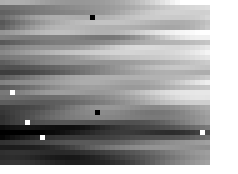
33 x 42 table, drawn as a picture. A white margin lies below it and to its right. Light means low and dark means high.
Calmest part: centre. Lone odd cells: 6, 2 higher and 4 lower than their neighbours. Ninth with the highest average: bottom left. Slope: up to the bottom left. Grain: streaks across.
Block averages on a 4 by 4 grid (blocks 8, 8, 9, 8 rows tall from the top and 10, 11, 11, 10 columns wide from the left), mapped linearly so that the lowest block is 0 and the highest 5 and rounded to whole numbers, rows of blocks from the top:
2210 / 3210 / 3221 / 5543
